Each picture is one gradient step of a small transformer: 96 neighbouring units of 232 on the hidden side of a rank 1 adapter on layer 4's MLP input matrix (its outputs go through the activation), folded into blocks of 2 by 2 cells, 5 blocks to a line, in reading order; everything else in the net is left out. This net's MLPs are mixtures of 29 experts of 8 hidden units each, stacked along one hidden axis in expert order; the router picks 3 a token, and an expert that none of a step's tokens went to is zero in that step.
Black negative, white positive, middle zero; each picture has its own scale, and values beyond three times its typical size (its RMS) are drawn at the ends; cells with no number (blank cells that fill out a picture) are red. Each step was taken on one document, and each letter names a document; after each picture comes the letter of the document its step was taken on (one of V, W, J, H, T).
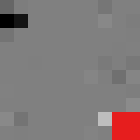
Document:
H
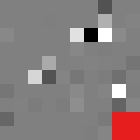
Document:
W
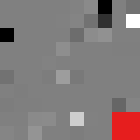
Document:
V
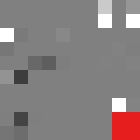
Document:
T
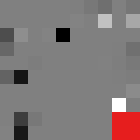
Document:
T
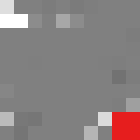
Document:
H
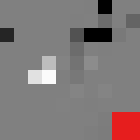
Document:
W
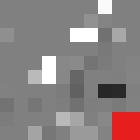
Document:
W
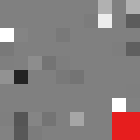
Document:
T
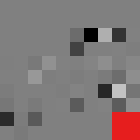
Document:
W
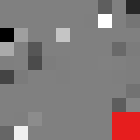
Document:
T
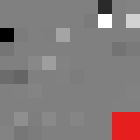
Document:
T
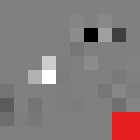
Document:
W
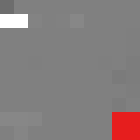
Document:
H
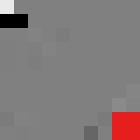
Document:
H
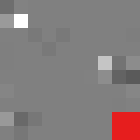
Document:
H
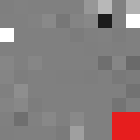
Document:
V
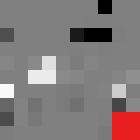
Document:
W
